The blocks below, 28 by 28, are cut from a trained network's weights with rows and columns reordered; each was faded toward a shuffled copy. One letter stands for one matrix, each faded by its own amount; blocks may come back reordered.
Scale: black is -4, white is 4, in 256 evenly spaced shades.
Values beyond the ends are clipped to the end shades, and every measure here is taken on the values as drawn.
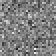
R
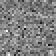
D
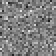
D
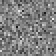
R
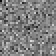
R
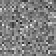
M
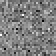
D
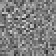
M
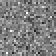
D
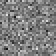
M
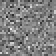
R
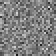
M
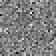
D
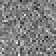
R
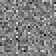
M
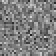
M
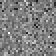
D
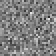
R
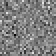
R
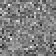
R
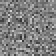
M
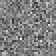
R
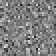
M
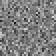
M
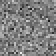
M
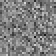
M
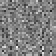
M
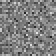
R
